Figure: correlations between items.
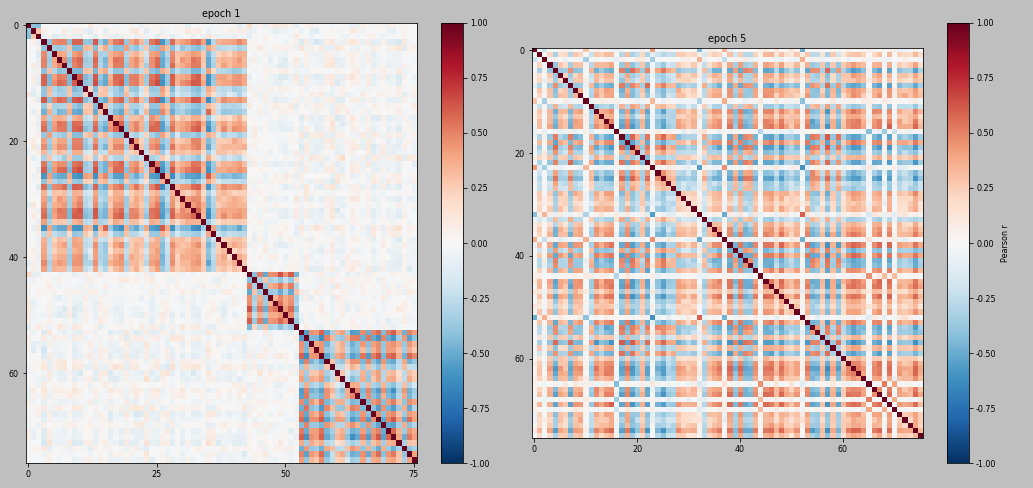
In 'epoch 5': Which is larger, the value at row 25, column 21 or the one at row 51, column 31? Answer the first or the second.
the second
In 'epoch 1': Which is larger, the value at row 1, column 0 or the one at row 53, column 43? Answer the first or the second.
the second
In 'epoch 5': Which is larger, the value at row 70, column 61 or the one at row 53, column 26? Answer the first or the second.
the first
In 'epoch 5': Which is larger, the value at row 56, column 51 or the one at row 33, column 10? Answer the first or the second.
the first
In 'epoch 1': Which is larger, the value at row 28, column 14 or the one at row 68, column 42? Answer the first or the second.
the second
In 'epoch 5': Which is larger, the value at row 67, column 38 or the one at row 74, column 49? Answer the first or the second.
the first
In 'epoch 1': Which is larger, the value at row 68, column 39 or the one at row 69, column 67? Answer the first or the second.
the first
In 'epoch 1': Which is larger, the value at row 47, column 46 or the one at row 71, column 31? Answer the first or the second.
the second
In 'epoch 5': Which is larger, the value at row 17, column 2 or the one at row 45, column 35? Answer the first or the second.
the second
